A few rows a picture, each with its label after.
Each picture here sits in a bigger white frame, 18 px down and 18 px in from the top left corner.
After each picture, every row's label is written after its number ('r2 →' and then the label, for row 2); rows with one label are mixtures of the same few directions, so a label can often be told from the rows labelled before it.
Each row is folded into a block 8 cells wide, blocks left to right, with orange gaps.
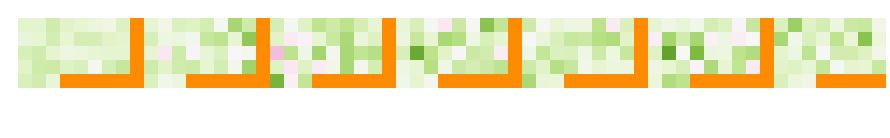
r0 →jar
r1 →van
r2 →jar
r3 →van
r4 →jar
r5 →van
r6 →van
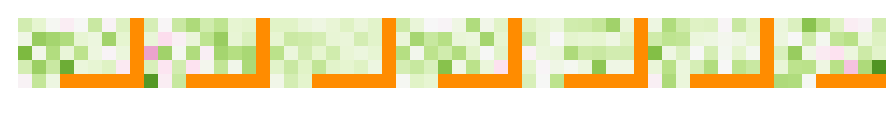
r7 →jar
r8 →jar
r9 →jar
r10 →jar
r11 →jar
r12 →jar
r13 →jar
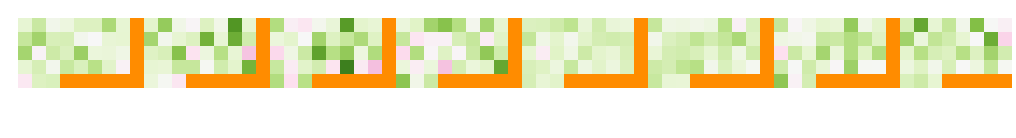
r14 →jar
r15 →van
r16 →jar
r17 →jar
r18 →van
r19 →jar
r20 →jar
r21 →van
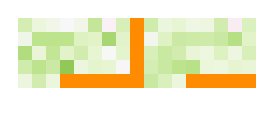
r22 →jar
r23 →jar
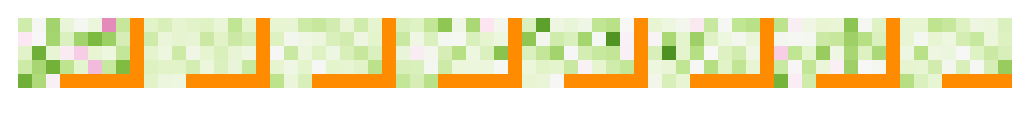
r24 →jar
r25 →van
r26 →jar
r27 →van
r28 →van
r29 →van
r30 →jar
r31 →jar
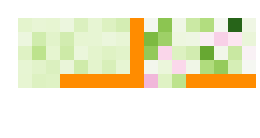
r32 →van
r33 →jar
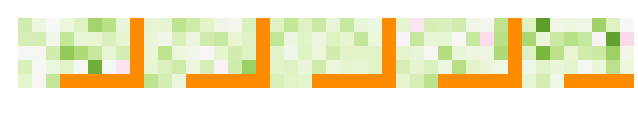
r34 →jar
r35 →jar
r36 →van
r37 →van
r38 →van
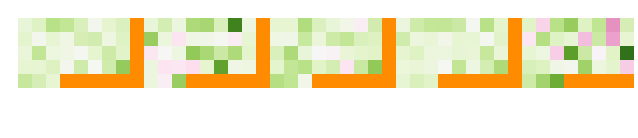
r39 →jar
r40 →jar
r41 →jar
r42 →jar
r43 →van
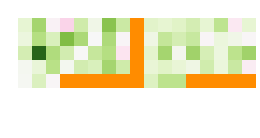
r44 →van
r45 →van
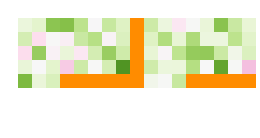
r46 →jar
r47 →jar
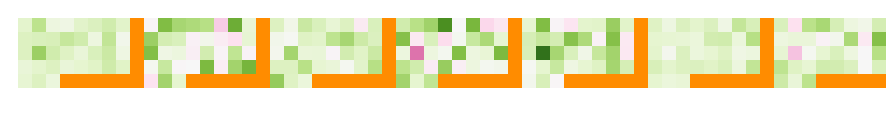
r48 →van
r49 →jar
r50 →jar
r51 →van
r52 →van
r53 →van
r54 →van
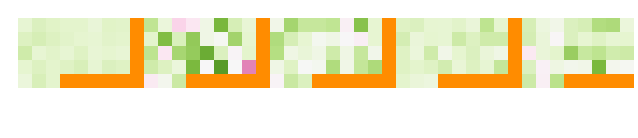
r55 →jar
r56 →jar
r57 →jar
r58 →van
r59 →jar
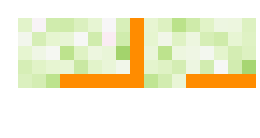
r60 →van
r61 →jar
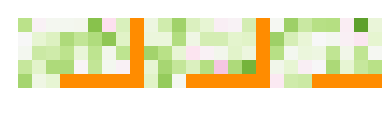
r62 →jar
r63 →jar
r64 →jar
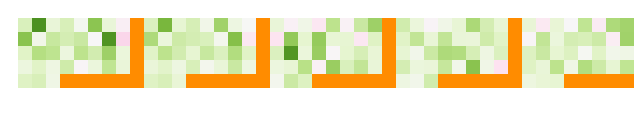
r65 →van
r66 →van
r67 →van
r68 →jar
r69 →van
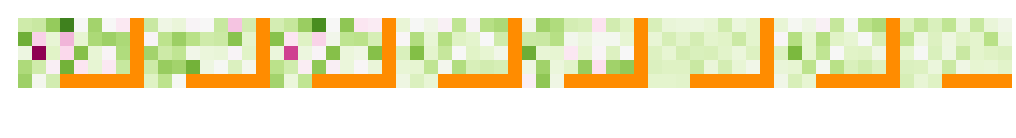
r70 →van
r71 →jar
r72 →van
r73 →van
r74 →jar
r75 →jar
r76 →van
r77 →van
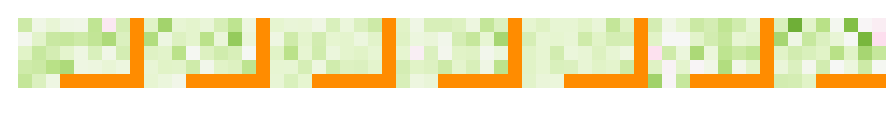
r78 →jar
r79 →van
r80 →van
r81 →van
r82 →van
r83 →jar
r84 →van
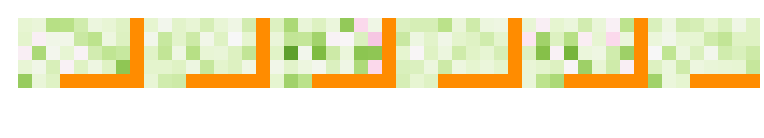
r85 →jar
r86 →van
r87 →van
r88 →van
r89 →van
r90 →jar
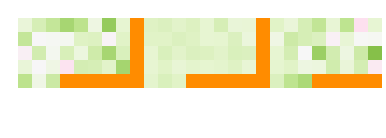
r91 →jar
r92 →van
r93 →van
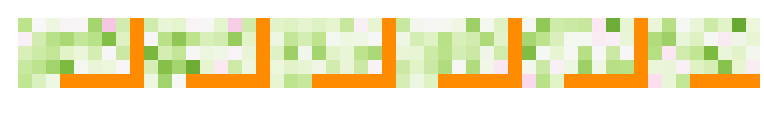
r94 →jar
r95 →jar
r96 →van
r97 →jar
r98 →jar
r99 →jar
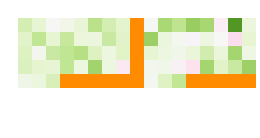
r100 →jar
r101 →jar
